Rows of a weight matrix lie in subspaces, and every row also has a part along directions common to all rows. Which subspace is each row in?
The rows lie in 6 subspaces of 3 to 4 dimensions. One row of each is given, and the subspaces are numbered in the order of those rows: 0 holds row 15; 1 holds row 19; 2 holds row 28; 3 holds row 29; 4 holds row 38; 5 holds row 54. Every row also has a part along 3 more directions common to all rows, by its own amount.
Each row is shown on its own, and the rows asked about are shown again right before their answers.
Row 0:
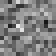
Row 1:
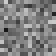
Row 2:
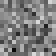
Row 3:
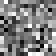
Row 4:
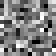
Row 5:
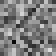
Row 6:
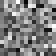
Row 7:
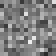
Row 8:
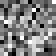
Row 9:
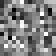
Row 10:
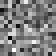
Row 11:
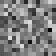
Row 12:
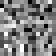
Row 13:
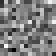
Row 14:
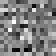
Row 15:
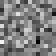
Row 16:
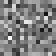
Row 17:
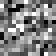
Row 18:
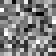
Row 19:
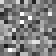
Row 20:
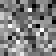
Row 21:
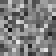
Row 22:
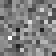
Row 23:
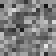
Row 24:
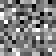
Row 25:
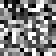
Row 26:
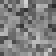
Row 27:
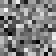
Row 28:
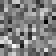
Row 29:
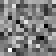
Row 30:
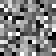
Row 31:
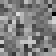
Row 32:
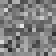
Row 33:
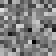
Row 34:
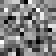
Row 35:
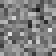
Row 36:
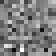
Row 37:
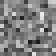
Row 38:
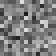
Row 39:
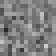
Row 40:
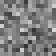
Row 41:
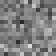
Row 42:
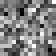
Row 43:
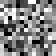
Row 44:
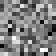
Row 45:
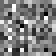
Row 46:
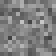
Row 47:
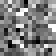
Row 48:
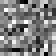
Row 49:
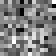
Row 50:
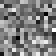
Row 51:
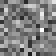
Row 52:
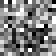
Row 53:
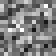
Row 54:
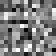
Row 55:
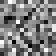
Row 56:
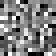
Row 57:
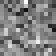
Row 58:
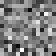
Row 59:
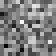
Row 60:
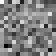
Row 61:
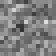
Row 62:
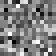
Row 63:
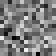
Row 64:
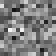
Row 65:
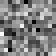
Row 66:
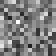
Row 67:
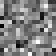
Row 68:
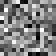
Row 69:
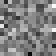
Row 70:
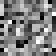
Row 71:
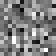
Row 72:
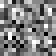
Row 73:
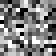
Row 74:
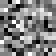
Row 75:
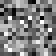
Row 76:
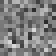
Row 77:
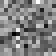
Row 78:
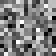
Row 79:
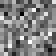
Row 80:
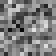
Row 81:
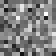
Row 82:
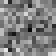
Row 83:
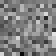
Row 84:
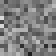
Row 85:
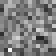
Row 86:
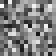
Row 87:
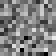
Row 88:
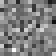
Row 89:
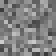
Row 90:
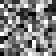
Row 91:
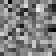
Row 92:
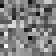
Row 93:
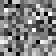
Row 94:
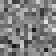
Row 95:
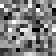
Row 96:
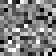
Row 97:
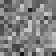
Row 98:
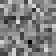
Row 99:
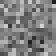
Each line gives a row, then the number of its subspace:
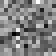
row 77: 3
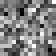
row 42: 4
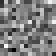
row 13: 1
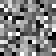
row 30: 3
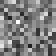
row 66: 4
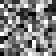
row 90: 2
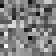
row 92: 1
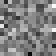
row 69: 2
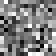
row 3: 0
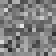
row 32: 3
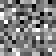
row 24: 1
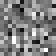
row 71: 4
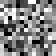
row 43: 1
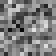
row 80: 5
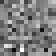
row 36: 1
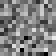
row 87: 4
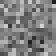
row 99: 4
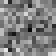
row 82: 3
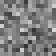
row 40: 2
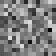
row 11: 4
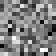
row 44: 5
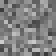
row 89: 0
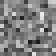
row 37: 0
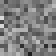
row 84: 2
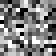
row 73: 2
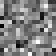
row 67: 0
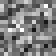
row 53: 5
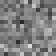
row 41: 5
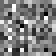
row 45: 3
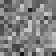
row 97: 3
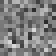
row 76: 2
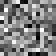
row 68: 0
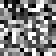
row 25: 2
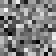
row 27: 0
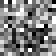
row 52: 4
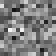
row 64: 5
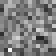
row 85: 3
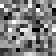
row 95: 5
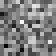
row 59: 1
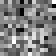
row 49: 4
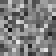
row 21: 5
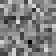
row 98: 4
